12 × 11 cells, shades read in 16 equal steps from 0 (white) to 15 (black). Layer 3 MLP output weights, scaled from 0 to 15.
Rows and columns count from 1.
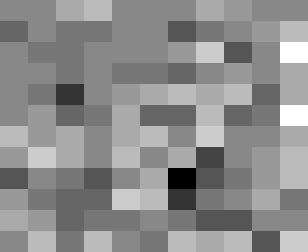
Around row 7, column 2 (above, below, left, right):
6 3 4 5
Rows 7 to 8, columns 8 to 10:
3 7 7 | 11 7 6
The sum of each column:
82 77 94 86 74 78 96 79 85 85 52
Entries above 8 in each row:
0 2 1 1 2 4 0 1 4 3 3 1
